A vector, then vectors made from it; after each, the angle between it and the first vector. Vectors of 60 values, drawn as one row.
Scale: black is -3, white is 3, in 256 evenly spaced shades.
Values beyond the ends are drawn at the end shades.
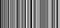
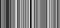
partly aligned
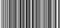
nearly opposite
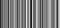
nearly parallel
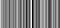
nearly opposite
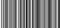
nearly opposite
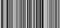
orthogonal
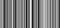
partly opposed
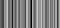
partly aligned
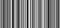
orthogonal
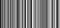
nearly parallel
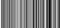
partly opposed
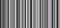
nearly parallel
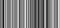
orthogonal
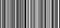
partly aligned
